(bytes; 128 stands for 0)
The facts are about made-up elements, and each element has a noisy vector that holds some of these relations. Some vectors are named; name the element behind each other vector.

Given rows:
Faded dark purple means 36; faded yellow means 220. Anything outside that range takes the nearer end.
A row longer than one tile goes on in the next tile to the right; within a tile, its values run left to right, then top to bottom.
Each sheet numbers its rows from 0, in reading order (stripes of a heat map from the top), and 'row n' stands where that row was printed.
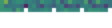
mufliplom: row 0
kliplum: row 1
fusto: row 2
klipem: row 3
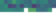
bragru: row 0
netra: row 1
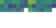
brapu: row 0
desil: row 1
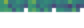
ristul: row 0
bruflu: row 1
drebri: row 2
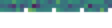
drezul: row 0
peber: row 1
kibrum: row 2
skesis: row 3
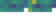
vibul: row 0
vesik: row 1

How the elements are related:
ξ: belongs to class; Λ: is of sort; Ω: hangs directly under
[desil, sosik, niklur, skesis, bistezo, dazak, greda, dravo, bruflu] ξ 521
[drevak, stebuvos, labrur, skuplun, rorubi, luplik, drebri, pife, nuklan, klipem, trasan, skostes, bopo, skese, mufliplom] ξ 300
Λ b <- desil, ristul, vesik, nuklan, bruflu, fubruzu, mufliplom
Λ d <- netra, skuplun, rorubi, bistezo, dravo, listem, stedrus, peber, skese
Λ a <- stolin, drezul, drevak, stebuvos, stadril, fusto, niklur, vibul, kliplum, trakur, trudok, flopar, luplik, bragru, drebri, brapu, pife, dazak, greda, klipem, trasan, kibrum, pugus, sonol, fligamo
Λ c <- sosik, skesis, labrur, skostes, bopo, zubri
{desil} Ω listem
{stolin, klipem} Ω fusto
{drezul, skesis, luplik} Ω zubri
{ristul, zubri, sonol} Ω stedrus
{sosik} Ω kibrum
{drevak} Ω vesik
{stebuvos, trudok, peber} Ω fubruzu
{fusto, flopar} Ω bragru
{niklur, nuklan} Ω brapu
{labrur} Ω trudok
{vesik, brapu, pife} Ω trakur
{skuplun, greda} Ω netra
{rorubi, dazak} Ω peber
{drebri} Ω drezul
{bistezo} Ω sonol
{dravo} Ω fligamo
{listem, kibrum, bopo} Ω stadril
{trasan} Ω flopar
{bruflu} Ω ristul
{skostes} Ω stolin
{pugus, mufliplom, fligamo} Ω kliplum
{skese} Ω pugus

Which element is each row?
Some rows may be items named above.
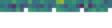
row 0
drezul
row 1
stebuvos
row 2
nuklan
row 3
skostes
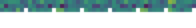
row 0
skesis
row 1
trasan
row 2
rorubi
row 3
trakur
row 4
flopar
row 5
rorubi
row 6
desil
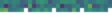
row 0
skuplun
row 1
skostes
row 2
zubri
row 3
sonol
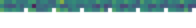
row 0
dazak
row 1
listem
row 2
fubruzu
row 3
luplik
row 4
drevak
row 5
pife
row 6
drebri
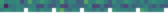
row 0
labrur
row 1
pife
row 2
stedrus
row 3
brapu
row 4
vibul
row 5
greda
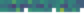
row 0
drebri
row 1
trudok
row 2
bistezo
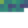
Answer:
niklur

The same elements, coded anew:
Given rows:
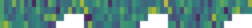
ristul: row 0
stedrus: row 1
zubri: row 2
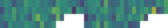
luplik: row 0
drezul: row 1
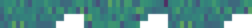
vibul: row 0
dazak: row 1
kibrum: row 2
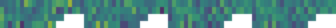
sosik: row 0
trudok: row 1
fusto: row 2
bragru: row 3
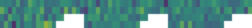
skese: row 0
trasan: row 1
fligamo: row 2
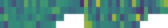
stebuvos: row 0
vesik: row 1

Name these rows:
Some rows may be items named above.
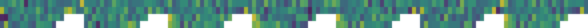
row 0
stedrus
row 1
skuplun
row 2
nuklan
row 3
fubruzu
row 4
bruflu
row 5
peber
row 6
nuklan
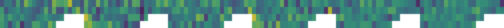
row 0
skostes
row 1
fubruzu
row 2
brapu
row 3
bruflu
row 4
dazak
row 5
greda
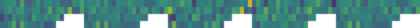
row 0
sonol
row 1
vibul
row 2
netra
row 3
klipem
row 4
vibul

